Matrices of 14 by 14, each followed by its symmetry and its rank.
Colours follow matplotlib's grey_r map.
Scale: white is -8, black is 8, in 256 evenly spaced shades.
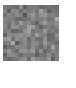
neither, full rank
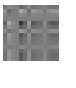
symmetric, rank one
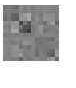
symmetric, rank three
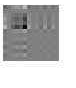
symmetric, rank one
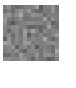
antisymmetric, full rank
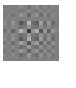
symmetric, rank one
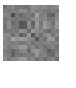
symmetric, rank three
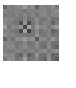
symmetric, rank three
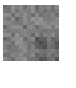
symmetric, rank three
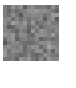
neither, full rank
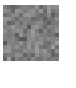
neither, full rank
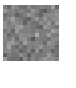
antisymmetric, full rank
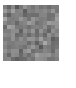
antisymmetric, full rank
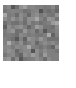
antisymmetric, full rank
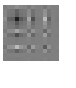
symmetric, rank one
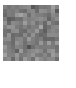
neither, full rank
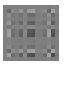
symmetric, rank one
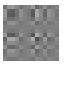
symmetric, rank one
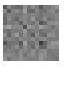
symmetric, rank three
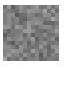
neither, full rank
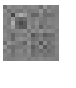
symmetric, rank three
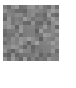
antisymmetric, full rank
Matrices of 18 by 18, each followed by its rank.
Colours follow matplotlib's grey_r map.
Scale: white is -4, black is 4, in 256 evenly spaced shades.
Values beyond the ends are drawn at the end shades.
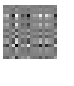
one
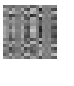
two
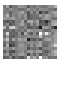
three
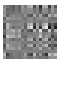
two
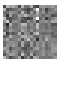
three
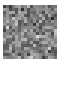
full rank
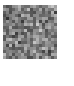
full rank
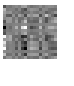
two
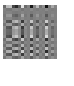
one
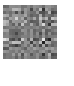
three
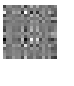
two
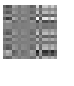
one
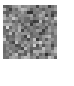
full rank
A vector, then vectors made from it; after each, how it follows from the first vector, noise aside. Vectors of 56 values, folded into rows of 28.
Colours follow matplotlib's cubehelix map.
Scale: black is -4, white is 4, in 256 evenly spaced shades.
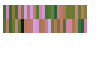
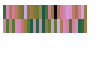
wrapped around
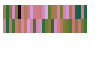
wrapped around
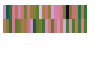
reversed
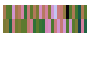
reversed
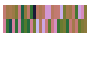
wrapped around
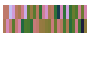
wrapped around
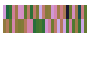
reversed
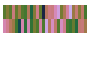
wrapped around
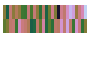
wrapped around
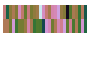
reversed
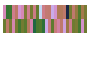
reversed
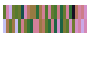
wrapped around
